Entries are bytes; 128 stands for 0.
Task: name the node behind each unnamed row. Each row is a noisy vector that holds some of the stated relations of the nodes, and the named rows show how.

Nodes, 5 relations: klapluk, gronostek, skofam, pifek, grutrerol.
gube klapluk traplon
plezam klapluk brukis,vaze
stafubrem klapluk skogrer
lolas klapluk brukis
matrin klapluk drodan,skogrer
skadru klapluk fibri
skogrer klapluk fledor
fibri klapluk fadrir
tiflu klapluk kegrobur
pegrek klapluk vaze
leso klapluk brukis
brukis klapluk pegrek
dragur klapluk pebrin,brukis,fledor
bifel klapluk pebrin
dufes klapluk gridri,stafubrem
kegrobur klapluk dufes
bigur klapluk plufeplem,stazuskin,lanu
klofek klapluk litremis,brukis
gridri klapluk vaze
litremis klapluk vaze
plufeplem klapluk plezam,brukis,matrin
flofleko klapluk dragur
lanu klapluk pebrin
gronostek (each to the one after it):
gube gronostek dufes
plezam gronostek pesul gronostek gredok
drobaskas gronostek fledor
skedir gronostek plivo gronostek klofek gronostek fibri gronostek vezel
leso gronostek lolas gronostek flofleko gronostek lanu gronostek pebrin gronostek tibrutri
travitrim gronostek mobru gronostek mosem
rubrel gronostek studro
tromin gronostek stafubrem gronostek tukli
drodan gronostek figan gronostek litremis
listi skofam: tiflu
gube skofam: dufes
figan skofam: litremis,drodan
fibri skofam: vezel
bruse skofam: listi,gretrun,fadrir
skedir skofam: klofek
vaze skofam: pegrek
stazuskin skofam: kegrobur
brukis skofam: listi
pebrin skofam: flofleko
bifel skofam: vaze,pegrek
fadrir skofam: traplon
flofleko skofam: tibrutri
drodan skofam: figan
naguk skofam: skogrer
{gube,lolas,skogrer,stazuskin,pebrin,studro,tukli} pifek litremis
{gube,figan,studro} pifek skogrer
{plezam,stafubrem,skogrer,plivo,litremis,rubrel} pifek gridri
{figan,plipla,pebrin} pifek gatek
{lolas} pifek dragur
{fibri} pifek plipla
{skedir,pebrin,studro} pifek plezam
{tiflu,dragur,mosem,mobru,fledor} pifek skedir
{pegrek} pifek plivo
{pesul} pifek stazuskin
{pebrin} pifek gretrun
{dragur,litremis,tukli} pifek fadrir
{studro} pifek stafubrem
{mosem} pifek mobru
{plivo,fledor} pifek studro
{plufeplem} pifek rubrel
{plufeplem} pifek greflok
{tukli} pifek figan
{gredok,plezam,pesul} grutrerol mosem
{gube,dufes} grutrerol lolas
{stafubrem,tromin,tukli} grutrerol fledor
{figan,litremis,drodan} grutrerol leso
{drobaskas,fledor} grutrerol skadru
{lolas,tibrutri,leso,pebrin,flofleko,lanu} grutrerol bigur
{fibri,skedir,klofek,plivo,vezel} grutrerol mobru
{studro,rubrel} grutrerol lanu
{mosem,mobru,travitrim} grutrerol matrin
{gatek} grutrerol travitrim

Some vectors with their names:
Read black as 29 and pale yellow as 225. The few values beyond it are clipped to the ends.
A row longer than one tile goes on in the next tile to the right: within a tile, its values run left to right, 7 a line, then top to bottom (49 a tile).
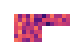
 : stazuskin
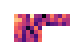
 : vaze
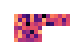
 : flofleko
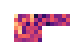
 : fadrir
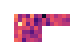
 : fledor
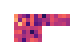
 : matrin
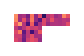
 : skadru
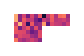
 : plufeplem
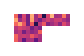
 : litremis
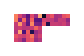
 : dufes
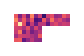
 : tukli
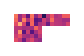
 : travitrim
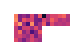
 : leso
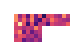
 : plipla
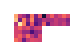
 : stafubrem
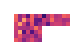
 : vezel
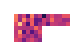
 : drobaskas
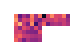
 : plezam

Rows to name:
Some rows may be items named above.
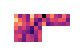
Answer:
pegrek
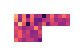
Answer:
greflok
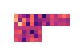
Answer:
matrin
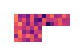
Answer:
gube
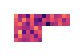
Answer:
naguk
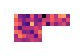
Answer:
brukis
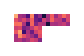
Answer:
bruse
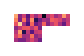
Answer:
lanu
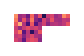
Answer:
skadru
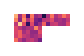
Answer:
greflok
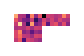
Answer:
tiflu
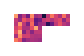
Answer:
skedir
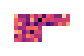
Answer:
fibri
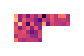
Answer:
plufeplem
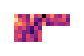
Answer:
pegrek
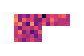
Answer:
leso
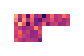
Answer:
greflok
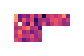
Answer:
dragur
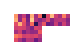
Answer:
gridri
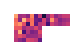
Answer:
traplon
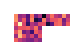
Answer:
pebrin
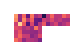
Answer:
rubrel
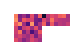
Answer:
leso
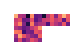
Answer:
listi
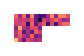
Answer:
drodan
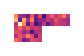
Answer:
skogrer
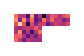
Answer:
tibrutri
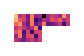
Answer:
bifel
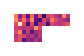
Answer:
plipla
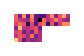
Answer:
figan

